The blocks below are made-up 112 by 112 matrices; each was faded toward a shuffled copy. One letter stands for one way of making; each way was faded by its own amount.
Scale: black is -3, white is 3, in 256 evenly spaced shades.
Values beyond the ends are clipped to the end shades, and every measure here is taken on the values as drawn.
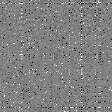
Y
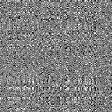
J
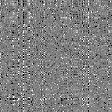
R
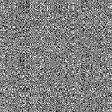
J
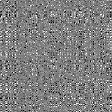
R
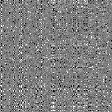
R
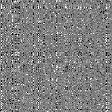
R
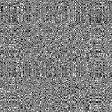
J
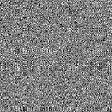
J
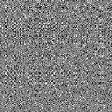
J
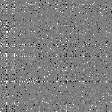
Y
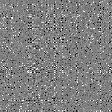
Y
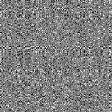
J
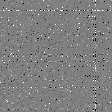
Y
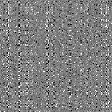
R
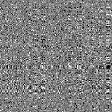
J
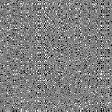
R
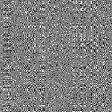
R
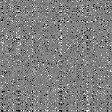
Y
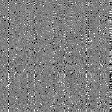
R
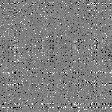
Y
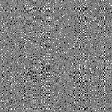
R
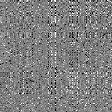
R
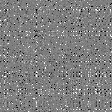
Y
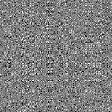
J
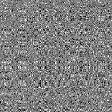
J
